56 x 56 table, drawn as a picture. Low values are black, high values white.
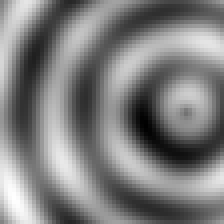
The centre is the ninth with the lowest average. No lone cell stands out from its neighbours. Rings spread out from the middle right. Overall the values sit about 50% of the way up the scale. The bottom left is the ninth with the highest average.
